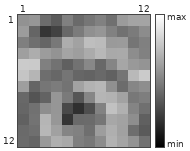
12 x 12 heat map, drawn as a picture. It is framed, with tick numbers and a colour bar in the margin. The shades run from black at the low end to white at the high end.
The ninth with the lowest average is the bottom middle. Concentric rings centre on the bottom middle. On average the colour sits 50% of the way up the scale.
